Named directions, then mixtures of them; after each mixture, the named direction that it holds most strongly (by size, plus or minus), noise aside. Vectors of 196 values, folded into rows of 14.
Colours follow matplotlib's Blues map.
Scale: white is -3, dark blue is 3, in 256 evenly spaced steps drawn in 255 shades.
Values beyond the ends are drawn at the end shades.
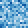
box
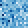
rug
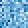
rug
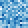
box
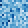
rug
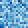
box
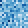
rug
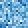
box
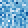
rug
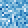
rug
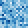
rug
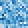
box
